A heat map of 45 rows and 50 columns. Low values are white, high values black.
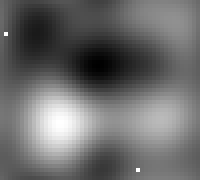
Lone odd cells: 2, each lower than its neighbours. Average level on the scale: 60%. Ninth with the lowest average: bottom left.
